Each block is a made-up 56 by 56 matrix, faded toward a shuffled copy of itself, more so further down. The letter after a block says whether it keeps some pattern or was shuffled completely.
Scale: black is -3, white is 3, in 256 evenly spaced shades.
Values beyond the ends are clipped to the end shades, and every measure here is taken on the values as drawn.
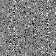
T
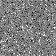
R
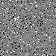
R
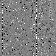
T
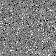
R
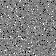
R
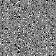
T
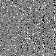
T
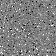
R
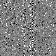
T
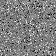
R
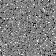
R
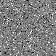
R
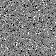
R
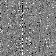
T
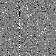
T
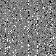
T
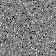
R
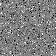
R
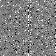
T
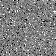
R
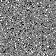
R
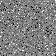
R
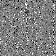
T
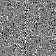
T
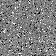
R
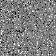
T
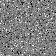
R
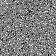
R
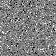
R
